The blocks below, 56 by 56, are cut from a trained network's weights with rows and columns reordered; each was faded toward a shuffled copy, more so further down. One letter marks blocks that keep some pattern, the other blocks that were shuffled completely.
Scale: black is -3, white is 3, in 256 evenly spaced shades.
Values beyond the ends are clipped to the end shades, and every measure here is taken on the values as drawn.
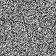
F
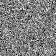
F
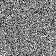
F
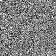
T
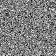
F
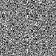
T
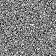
F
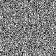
T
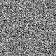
T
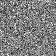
F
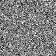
T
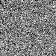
F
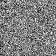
F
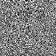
T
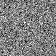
F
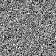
T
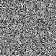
T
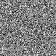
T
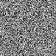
T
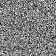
F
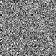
T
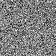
F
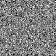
T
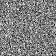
F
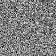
T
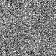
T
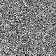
T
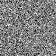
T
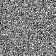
F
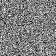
F
